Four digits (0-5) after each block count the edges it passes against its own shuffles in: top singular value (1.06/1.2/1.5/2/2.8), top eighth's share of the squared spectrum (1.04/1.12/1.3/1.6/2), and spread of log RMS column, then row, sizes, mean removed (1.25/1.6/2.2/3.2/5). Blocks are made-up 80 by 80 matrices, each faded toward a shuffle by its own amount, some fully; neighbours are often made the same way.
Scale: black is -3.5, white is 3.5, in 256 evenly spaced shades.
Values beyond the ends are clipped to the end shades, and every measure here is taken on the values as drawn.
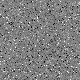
1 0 0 0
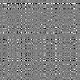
5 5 3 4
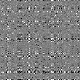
5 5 3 3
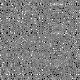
4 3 2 2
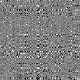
5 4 3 3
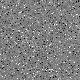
2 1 0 0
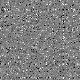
4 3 1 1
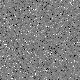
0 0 0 0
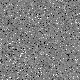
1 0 0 0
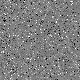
0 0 0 0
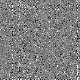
2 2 3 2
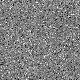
1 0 0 0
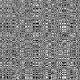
5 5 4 4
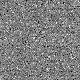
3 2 0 0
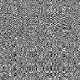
4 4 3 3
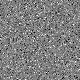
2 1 0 0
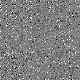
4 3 1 1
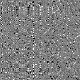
4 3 2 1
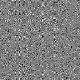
4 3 2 1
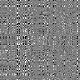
5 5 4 3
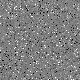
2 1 0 0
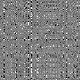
5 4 3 2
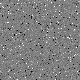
0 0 0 0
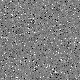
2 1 0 0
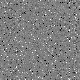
2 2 1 0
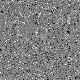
3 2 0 0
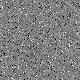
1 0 0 0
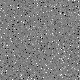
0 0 0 0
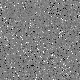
0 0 0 0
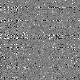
2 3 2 3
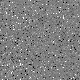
0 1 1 0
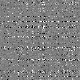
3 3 3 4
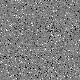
0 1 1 1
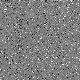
1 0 0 0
